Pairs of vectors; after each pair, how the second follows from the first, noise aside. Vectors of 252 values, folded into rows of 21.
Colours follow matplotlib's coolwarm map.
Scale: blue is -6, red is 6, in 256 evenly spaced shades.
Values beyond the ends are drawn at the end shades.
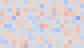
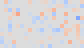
partly zeroed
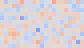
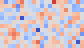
scaled up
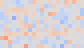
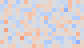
shuffled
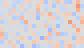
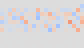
partly zeroed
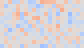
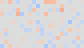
partly zeroed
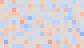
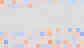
partly zeroed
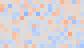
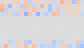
partly zeroed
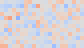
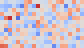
scaled up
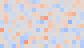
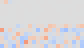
partly zeroed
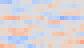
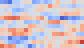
scaled up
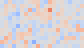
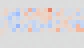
partly zeroed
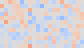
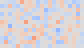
shuffled
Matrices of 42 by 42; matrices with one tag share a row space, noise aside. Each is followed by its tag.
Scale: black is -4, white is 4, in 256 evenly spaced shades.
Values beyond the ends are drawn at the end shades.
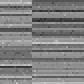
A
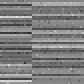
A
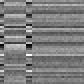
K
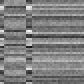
K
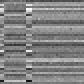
K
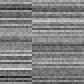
A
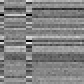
K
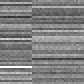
A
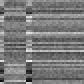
K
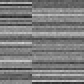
A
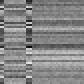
K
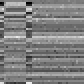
K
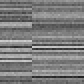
A
